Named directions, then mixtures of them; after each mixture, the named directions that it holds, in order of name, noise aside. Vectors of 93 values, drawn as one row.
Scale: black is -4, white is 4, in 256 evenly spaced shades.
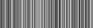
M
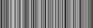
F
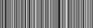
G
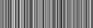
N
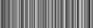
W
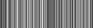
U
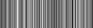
U, W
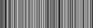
G, U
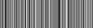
G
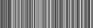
M, N, W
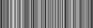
F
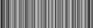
F, M, W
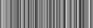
W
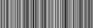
F, G, U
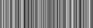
F, N, W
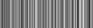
W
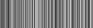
M, W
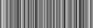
W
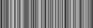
F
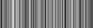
F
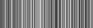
M
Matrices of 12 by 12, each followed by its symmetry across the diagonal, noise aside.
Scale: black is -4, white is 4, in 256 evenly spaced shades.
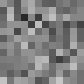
neither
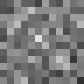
symmetric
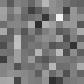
neither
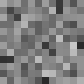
symmetric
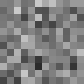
neither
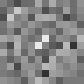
symmetric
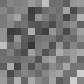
symmetric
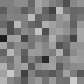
neither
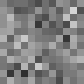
antisymmetric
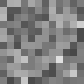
symmetric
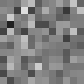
antisymmetric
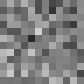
antisymmetric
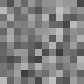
antisymmetric
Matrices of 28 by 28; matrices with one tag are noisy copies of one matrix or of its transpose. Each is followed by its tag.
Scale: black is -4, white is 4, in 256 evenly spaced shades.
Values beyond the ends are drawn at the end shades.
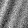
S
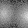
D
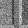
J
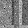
J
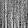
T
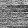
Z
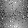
D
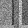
J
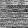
Z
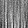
T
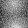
D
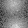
D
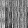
Z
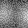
D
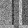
J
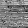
Z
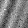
S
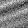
S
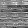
Z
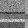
J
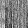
Z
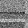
J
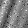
S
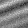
S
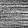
T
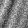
S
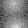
D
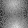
D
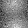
D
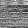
Z
